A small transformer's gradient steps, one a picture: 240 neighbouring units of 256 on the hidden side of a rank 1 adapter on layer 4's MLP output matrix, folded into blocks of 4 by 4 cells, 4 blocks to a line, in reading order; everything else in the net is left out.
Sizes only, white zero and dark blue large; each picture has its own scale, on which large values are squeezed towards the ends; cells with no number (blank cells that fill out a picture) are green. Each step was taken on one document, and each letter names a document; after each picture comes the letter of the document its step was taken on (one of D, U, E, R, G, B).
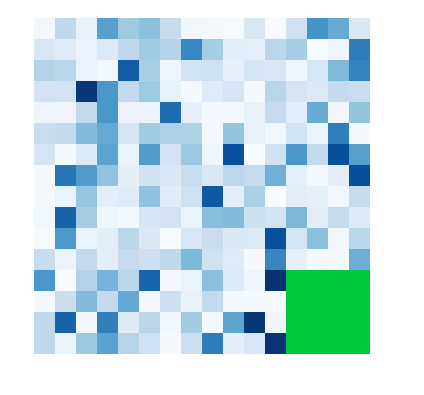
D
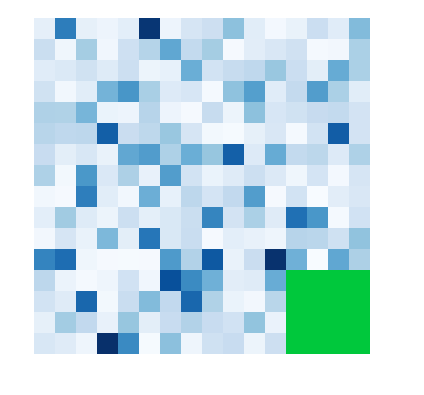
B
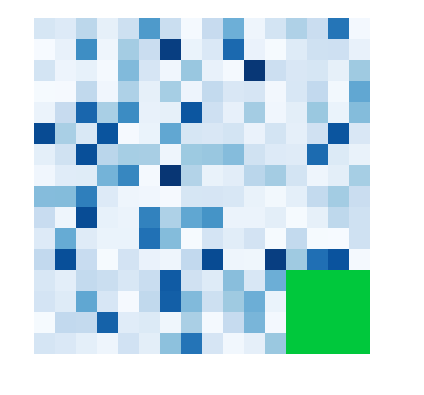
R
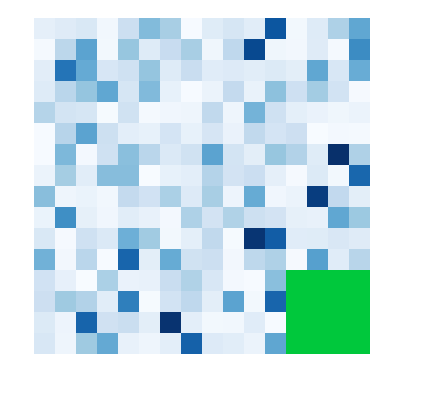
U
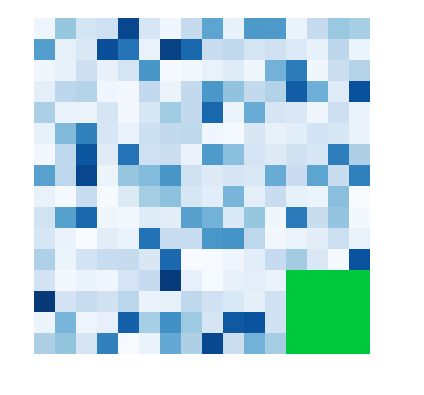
D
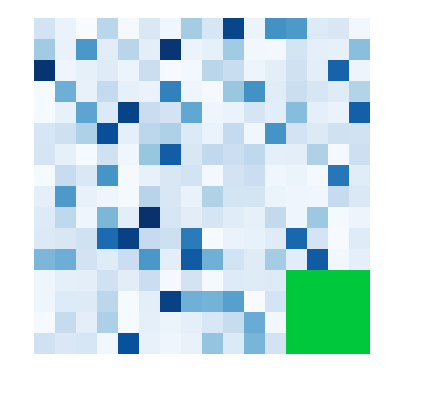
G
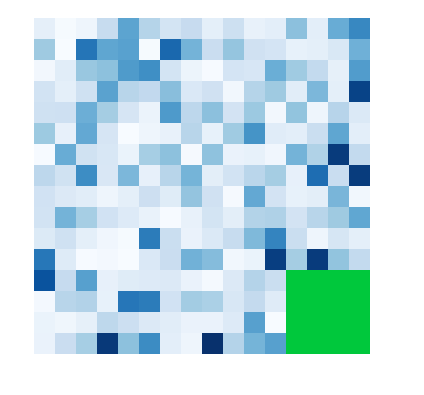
D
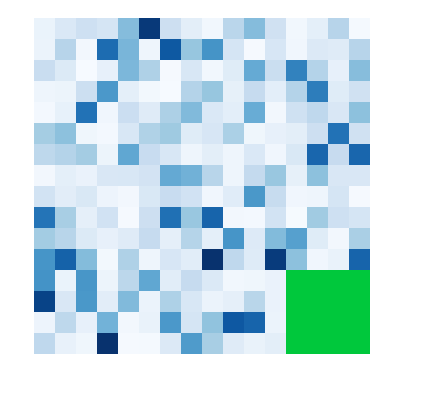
R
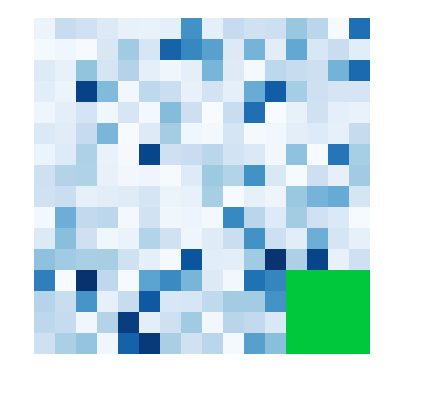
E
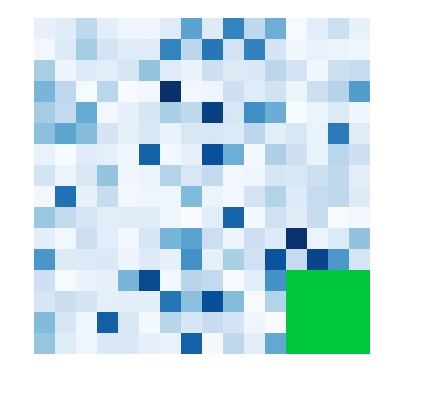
G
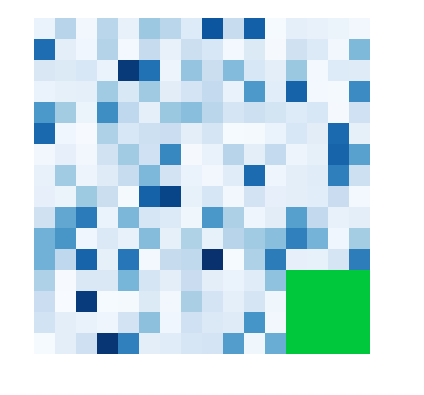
B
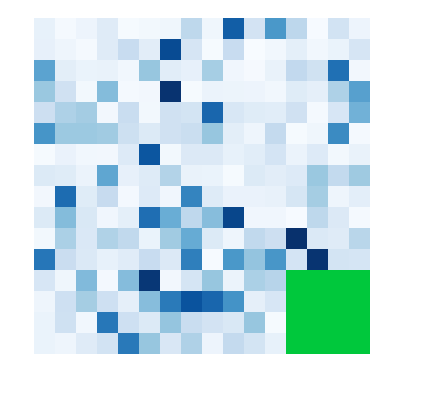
G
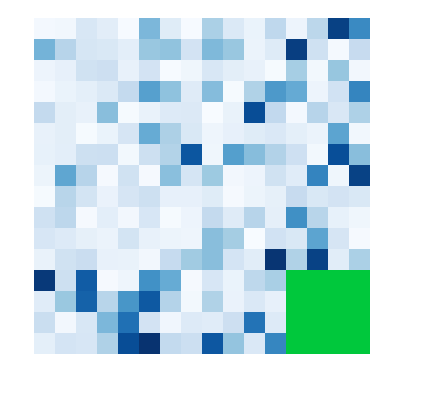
D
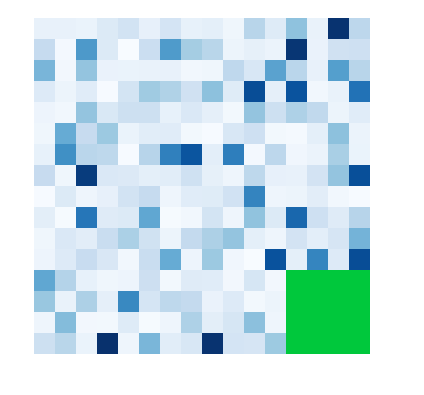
D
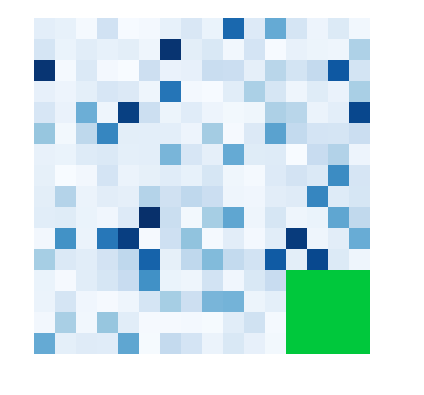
G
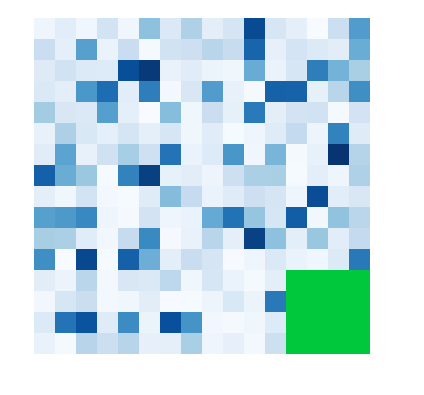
U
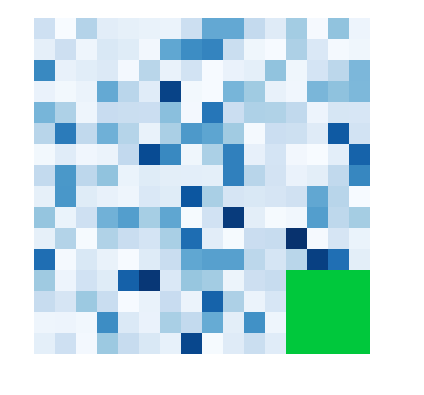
G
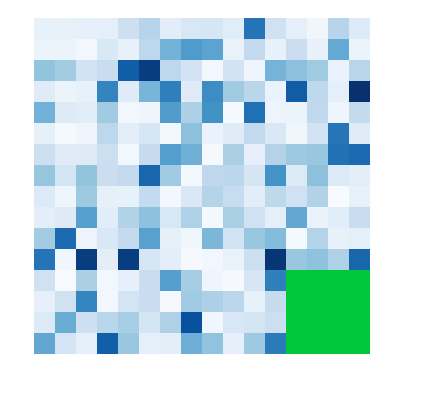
B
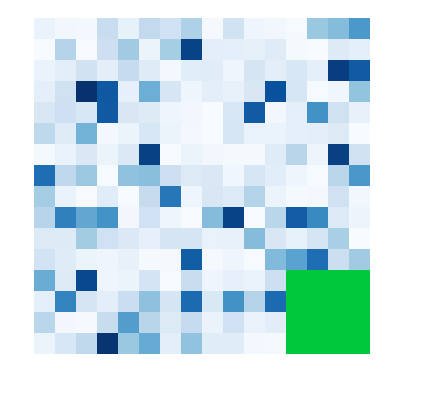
E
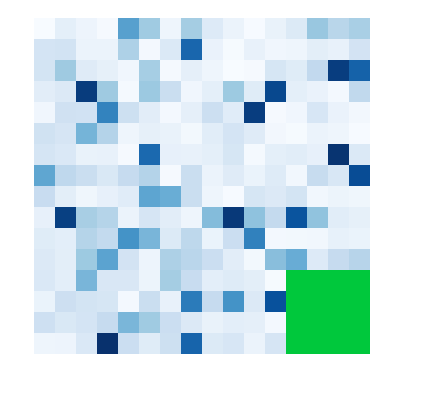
E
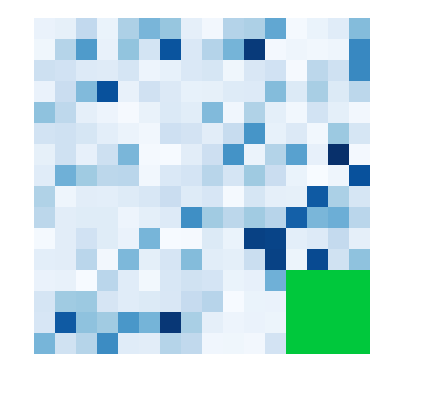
U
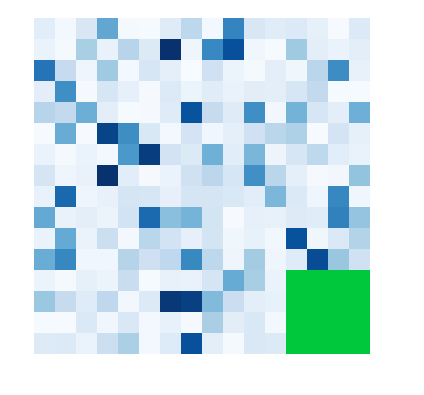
G
